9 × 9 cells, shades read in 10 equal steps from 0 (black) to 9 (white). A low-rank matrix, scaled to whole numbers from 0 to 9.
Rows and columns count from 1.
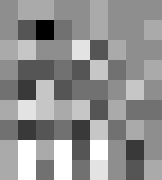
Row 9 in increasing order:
3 4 4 5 6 6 8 9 9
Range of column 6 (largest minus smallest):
6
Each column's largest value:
6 9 7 9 8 9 6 7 6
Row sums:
48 39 50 40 41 51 37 54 54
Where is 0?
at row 2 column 3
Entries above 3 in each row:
9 7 8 6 7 8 6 7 8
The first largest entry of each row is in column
2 6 5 6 3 2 6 2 2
